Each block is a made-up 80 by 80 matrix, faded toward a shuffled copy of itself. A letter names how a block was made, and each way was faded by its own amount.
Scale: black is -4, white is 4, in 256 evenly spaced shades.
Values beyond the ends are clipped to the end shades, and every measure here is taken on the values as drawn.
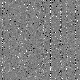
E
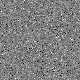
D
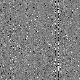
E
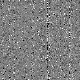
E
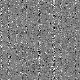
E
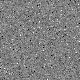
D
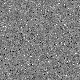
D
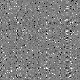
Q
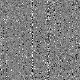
E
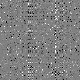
Q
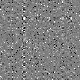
Q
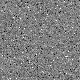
D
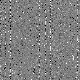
E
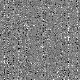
E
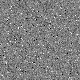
D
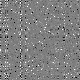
Q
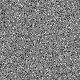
D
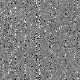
E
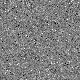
D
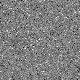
D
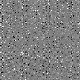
Q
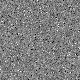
D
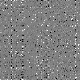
Q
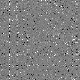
Q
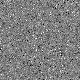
D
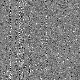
E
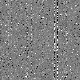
E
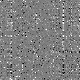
Q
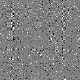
Q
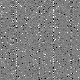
Q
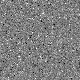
D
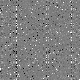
Q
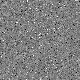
D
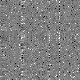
Q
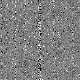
E
